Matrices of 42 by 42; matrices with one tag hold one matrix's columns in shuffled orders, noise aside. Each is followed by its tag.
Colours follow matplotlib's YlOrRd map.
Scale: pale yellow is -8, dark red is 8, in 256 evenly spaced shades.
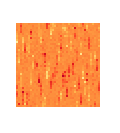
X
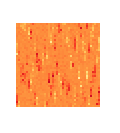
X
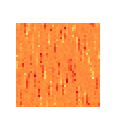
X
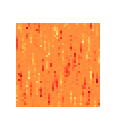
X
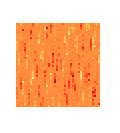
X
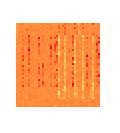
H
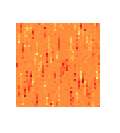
X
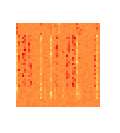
H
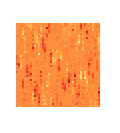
X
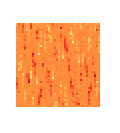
X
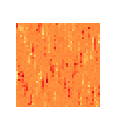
X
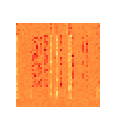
H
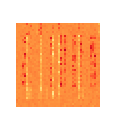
H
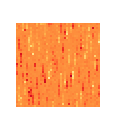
X
